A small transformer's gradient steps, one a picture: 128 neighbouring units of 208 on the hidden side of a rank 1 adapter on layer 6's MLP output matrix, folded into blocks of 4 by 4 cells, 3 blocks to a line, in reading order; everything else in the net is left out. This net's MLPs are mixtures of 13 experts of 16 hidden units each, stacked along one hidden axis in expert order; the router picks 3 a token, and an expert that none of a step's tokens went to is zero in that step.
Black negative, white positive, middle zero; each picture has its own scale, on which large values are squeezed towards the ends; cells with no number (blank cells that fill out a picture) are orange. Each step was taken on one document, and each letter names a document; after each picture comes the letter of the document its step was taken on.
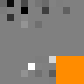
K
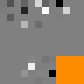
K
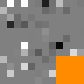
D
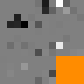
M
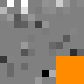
D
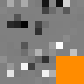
M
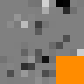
M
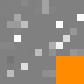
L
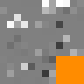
M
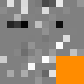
D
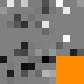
D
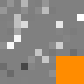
L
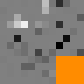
M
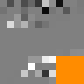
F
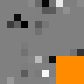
F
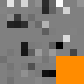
D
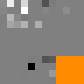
K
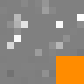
L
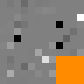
L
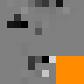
F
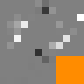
L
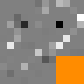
L
